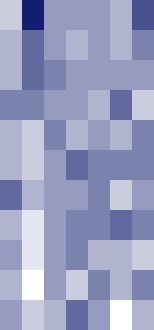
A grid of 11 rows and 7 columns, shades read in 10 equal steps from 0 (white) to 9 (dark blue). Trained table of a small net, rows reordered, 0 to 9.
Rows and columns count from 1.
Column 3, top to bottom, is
4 4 5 4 5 4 4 4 4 4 3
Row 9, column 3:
4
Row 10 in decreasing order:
5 5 4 3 3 2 0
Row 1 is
2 9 4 4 4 3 7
